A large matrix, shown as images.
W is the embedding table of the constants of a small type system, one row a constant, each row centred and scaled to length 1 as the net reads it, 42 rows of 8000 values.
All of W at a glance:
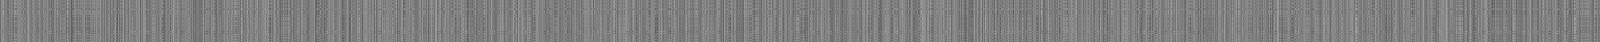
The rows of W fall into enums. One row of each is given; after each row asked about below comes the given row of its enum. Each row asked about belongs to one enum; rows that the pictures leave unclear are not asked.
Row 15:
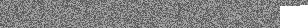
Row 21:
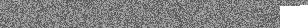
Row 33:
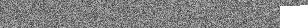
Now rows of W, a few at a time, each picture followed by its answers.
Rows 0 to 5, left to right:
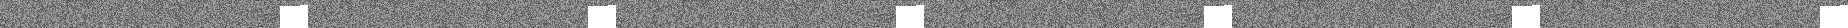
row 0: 21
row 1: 15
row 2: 21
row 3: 21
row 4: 21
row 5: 15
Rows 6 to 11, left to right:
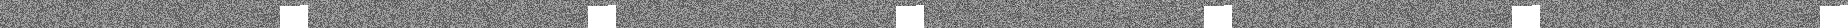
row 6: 21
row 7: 21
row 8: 15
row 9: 33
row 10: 21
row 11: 21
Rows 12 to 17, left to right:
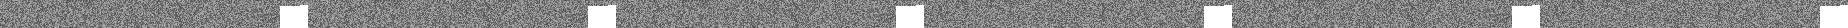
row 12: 21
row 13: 21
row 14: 21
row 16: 21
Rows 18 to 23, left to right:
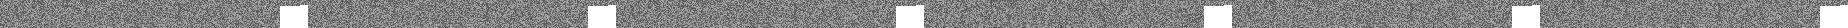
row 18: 15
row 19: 15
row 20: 15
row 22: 15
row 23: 15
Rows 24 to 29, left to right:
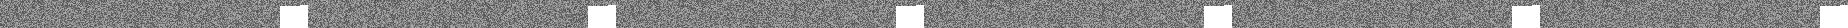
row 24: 15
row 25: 21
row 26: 15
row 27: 15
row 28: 15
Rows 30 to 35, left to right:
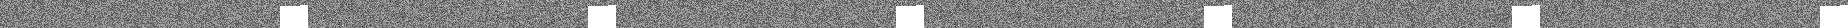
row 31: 33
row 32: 15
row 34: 21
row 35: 15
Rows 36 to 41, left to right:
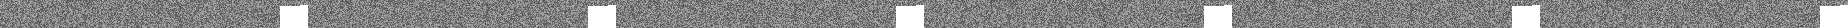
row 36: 21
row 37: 15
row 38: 15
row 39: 21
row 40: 15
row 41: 21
